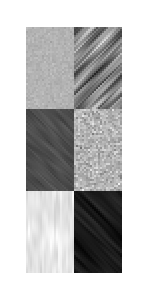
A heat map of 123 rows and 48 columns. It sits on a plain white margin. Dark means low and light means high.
It is made of 3 by 2 panels. Panel 1,1: high, fine-grained, faint in contrast. Panel 1,2: middling, slanting up to the right, strong in contrast. Panel 2,1: low, slanting down to the right, faint in contrast. Panel 2,2: high, fine-grained. Panel 3,1: very high, streaked downward, faint in contrast. Panel 3,2: very low, slanting down to the right, faint in contrast.
